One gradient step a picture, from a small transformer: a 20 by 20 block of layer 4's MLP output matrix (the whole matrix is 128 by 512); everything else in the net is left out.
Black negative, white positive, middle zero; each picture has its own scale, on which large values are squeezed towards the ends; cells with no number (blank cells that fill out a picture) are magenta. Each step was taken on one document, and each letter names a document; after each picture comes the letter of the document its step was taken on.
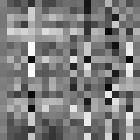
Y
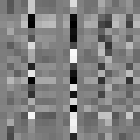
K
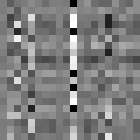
K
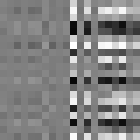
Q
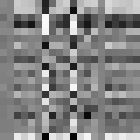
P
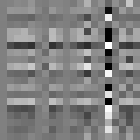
Y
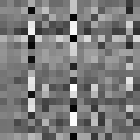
K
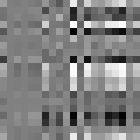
Q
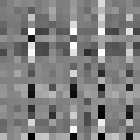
K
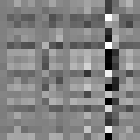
Y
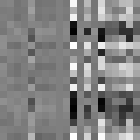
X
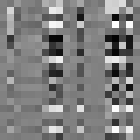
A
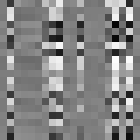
A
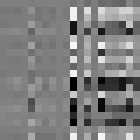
X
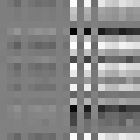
Q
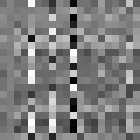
K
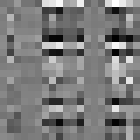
A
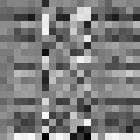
P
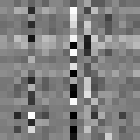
K
